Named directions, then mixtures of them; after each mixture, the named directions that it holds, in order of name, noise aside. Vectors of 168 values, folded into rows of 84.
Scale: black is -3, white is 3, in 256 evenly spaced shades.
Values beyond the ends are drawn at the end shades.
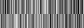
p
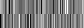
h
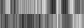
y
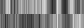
y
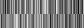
p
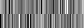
h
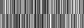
h, p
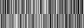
p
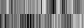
h, y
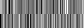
h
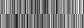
p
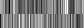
h, y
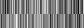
p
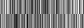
p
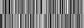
h, p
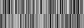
h, p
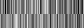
p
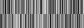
h, p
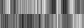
y
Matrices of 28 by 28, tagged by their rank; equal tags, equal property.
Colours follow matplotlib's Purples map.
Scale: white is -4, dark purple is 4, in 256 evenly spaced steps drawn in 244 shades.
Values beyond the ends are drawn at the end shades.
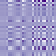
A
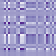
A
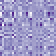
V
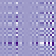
A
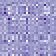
V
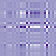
A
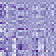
V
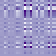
A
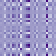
A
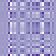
A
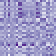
V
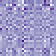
V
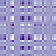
A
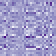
V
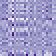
V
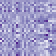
V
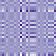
A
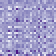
V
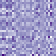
V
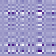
A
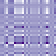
A
